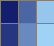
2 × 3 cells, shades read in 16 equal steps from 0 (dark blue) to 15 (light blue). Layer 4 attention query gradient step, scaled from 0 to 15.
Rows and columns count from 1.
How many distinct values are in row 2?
3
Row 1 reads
0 6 14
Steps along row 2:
up up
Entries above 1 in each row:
2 3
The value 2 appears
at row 2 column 1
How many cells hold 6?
1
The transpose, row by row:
0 2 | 6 9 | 14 15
